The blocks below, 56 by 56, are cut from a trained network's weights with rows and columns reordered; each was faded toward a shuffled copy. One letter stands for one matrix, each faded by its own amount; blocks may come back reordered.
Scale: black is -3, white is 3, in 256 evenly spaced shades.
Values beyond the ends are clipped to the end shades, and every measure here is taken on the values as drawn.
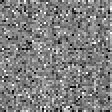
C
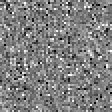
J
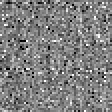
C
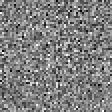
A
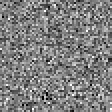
A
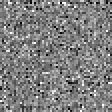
C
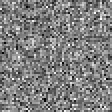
A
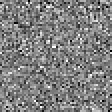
A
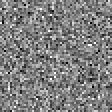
A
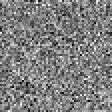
A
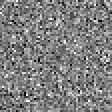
J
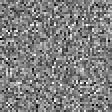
A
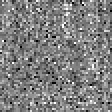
C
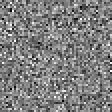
A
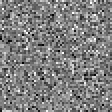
J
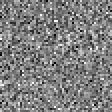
A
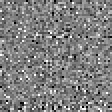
C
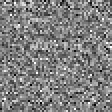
A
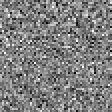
A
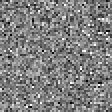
A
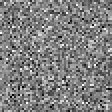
A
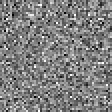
A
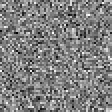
A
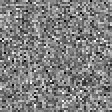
A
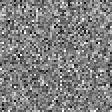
A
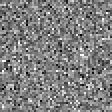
J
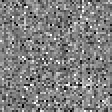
C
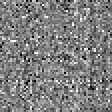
C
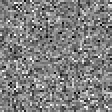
J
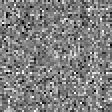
C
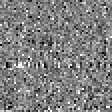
C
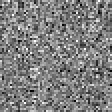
A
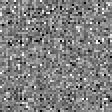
C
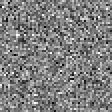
A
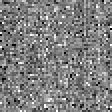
C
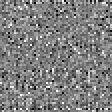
C
